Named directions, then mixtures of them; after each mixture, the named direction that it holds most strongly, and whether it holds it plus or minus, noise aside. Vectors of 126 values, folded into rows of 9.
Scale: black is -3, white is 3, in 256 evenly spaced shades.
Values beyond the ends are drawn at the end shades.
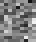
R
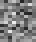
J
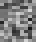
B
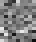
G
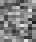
B, plus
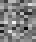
J, plus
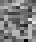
B, minus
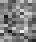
J, minus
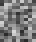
B, minus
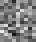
J, minus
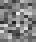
J, minus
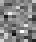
G, plus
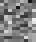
R, plus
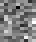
R, plus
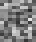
B, minus
